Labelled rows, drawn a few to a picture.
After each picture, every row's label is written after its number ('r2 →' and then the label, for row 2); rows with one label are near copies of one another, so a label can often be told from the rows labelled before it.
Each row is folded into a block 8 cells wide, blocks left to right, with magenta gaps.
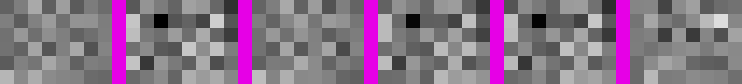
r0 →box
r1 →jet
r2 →box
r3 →jet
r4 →jet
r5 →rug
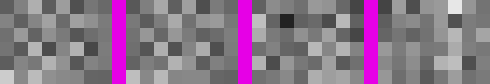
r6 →box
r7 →box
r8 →jet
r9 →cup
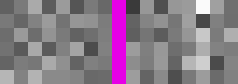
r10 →box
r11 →cup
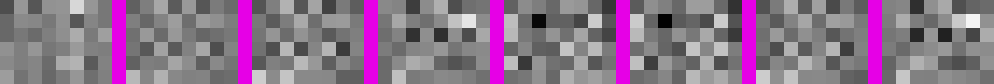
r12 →cup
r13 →box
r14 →box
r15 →rug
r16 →jet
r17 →jet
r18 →box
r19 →rug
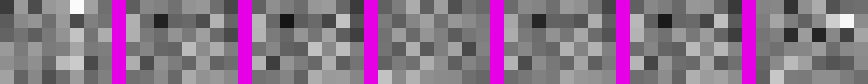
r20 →cup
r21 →jet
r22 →jet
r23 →box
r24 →jet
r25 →jet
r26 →rug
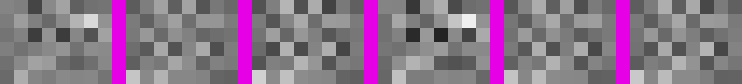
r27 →rug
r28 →box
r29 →box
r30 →rug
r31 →box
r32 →box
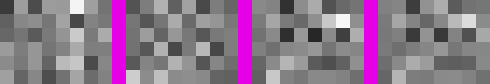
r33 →cup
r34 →box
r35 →rug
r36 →rug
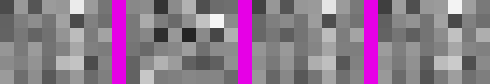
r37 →cup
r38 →rug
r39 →cup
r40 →cup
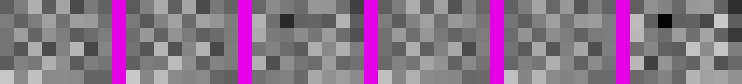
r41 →box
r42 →box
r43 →jet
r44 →box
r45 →box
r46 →jet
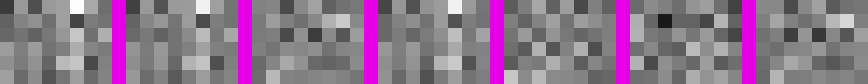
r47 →cup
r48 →cup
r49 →rug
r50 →cup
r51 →box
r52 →jet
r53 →rug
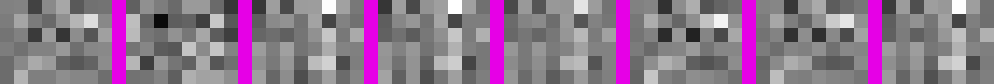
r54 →rug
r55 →jet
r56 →cup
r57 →cup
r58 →cup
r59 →rug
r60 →rug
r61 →cup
